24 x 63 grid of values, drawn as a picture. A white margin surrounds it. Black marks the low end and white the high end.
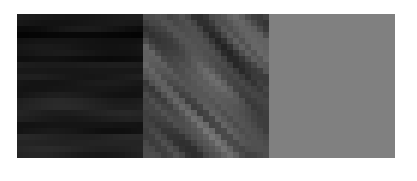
It is made of 1 by 3 panels. Panel 1,1: very low, streaked across, faint in contrast. Panel 1,2: low, slanting down to the right. Panel 1,3: middling, flat.
